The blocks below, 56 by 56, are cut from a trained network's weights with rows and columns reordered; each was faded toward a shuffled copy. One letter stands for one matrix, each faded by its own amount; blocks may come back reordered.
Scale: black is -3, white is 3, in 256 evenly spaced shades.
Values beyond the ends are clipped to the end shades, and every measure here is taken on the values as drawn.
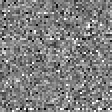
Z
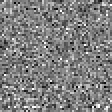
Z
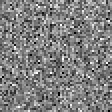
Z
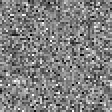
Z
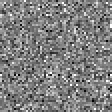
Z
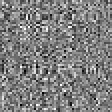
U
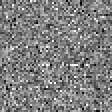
Z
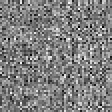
U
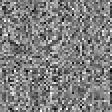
U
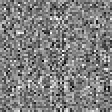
U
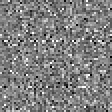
Z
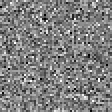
Z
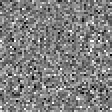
Z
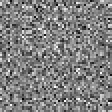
U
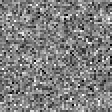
Z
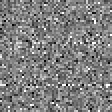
Z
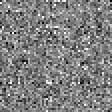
Z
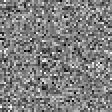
Z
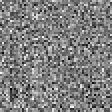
U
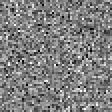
Z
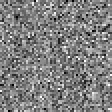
Z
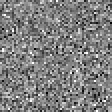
Z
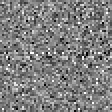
Z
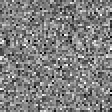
Z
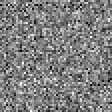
Z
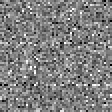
Z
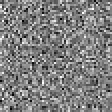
U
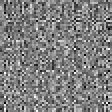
U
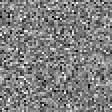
Z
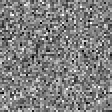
Z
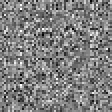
U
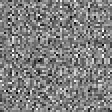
U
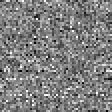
Z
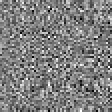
U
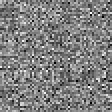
U
